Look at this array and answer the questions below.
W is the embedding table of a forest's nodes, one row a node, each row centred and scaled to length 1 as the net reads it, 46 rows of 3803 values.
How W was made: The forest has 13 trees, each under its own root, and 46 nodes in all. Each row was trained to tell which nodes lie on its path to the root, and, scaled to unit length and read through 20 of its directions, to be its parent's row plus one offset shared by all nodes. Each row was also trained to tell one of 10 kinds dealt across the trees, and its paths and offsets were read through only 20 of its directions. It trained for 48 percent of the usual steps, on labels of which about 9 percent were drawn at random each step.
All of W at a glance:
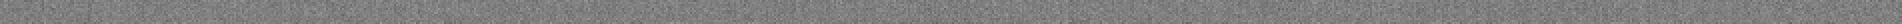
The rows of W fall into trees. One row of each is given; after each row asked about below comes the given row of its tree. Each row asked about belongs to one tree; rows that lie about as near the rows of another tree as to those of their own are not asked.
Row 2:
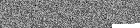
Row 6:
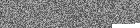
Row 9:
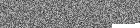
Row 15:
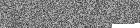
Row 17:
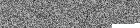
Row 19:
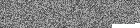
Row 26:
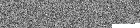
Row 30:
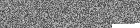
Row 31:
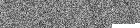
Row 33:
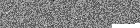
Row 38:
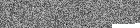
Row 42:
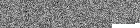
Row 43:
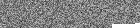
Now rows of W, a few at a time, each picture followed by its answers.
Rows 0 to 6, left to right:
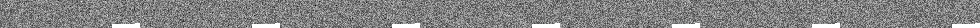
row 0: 38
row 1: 33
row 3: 43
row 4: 43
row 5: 33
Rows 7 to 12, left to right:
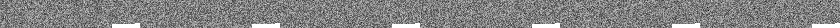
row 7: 15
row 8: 30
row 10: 15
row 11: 9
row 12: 33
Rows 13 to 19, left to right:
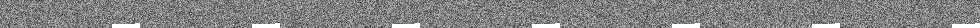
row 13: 42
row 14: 19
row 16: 17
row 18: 17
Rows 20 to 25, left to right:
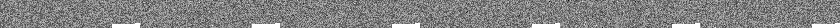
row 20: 38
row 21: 31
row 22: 6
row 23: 9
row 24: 6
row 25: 30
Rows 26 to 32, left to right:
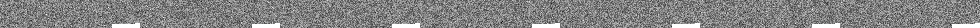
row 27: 6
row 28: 2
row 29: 31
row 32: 26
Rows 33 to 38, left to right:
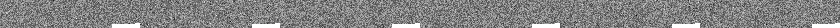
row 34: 42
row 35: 31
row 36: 33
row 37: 38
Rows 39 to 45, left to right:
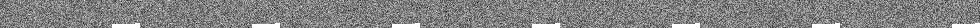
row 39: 19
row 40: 26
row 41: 6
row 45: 2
